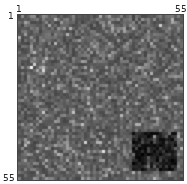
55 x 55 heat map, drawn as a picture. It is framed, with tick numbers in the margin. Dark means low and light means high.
Odd patch: lower, in the bottom right. Ninth with the lowest average: bottom right. Histogram: heavy tails on both sides. Mirror symmetry: none.
